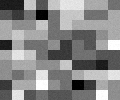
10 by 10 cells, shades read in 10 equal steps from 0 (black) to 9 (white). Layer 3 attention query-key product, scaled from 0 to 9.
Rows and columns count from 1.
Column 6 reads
8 7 7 4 2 2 7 4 4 3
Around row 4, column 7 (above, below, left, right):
6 4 4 3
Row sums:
51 41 58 50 44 43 42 58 45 46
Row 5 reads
1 6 4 4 5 2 4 3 6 9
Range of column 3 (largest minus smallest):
4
